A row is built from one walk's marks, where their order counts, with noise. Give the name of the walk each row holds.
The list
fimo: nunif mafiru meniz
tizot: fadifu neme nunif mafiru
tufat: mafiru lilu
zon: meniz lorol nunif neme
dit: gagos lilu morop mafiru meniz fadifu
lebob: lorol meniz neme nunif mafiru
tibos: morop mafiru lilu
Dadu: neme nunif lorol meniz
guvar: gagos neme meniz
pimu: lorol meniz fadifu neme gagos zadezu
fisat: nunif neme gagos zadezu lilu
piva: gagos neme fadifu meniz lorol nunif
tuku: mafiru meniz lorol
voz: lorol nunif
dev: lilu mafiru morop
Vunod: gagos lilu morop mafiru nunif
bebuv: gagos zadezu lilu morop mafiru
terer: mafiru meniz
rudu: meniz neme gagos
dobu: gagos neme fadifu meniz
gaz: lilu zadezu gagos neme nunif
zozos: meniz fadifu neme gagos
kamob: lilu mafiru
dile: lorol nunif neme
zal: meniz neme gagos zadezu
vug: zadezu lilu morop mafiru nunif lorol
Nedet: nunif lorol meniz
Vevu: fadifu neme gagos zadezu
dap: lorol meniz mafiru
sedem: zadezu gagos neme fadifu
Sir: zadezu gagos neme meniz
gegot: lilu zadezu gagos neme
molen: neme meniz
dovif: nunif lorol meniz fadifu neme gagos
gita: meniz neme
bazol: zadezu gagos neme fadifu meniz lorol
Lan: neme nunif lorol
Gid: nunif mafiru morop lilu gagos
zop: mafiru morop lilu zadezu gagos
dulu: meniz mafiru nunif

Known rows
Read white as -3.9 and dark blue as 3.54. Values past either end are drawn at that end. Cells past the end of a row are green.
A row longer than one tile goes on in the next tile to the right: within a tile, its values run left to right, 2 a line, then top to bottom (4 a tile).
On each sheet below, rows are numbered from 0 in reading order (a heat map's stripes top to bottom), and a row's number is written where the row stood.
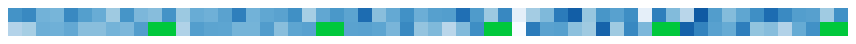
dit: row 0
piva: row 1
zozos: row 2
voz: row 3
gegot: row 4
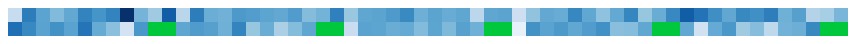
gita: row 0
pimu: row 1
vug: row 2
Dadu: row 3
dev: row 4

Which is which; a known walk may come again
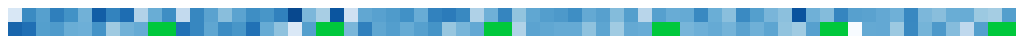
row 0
dile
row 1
gita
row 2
zon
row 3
vug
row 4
dobu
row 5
dap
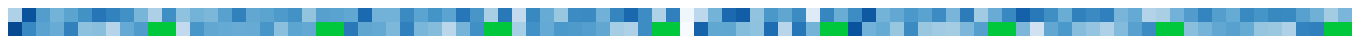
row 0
gegot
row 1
piva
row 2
zozos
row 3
guvar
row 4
voz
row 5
sedem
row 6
dev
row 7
Gid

